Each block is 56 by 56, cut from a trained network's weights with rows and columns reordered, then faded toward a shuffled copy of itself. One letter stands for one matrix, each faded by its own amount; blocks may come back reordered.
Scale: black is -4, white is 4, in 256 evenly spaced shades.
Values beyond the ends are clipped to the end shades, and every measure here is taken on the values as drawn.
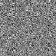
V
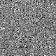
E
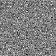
E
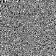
E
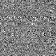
V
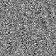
E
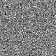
E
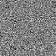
V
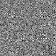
V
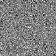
E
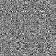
V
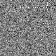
E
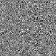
V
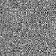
V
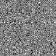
V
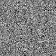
E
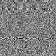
V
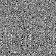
E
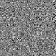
V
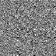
E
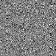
V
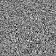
E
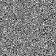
E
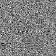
E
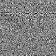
V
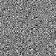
V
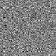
V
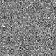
E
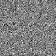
E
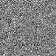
E
